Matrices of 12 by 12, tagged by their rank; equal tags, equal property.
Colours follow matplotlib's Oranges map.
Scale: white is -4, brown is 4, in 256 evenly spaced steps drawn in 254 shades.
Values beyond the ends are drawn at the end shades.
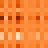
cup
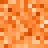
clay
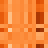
cup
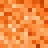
clay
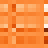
cup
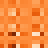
cup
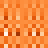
cup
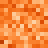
clay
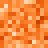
clay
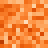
clay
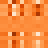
cup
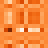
cup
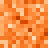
clay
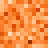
clay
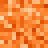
clay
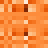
cup
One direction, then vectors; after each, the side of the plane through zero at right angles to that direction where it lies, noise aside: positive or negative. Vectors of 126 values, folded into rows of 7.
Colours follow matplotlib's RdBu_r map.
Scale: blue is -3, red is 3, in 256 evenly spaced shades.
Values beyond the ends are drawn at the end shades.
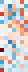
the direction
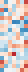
negative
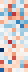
negative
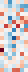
positive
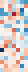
negative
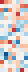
negative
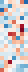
positive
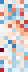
positive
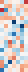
negative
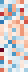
positive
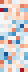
negative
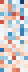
negative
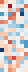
negative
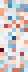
positive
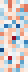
negative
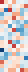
negative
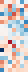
negative
